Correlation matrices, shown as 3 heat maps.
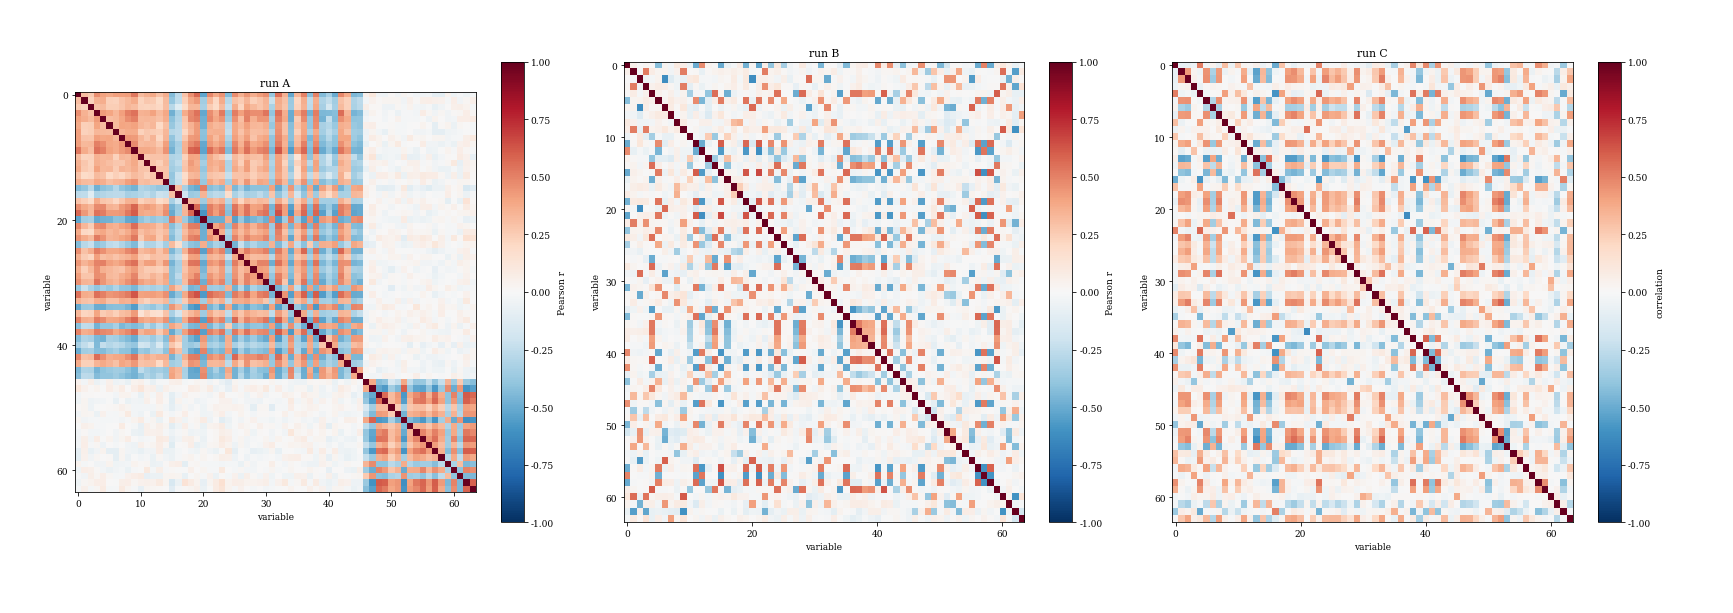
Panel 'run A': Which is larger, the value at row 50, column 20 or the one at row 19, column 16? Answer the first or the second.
the first
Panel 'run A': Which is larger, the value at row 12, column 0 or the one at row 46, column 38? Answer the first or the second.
the first
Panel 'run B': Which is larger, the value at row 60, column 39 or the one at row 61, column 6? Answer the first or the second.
the second
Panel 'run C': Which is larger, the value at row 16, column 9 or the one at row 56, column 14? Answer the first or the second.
the second
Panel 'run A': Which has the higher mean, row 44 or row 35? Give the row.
35
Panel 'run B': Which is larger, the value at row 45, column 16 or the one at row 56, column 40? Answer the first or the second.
the first
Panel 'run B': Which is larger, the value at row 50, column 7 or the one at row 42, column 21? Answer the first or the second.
the first
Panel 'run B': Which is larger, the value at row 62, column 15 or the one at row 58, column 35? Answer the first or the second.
the second
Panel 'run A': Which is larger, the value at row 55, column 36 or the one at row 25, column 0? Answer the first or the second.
the second
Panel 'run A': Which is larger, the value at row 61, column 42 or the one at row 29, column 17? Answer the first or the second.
the second
